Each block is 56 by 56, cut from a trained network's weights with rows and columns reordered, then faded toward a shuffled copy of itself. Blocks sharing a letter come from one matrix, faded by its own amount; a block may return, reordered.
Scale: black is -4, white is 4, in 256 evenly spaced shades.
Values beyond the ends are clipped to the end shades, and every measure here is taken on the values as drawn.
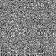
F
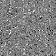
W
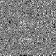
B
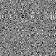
B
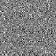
B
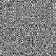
B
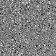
W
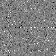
W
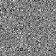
B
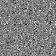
W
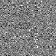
B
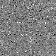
W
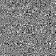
B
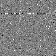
W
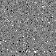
W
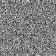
F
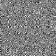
B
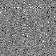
W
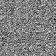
F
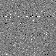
W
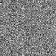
F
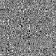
B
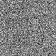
F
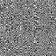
B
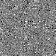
W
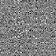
B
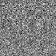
F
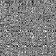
B
